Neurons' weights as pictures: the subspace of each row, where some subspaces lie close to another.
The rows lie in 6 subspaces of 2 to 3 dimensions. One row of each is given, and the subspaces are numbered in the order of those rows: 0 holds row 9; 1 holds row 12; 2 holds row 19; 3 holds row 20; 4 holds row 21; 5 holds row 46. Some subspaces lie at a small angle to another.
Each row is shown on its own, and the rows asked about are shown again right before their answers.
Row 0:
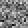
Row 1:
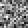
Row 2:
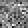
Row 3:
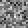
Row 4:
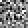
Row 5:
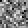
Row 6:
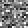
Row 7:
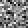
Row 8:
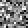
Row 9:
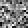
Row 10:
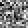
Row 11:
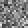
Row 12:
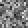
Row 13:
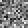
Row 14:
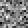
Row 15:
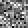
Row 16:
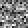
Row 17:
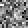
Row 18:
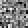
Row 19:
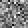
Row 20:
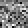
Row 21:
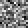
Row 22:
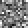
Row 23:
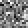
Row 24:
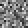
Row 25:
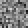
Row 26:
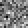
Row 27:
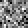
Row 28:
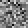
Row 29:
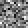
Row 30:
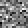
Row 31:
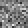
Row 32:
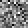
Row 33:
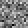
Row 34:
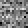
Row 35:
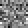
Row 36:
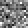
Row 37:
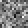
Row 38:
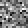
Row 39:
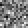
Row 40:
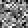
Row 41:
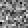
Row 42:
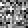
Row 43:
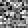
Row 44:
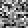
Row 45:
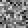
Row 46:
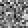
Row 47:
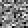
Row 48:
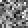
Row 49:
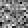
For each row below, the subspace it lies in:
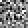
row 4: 2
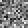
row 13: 4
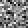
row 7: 4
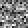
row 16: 2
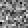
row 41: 2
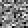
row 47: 5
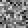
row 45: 0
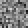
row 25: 5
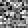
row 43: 3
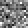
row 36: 0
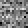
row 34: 5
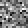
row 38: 3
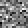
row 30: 3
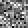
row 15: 3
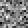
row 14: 0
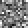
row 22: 4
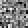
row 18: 5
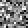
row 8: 0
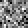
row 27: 1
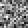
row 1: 4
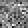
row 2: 3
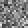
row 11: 1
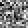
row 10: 5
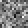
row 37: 1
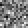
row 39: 4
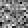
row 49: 0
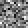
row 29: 4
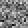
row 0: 2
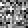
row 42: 5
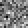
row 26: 4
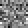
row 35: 1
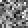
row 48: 1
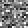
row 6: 5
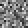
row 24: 1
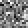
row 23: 5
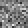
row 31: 3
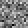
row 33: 2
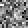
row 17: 1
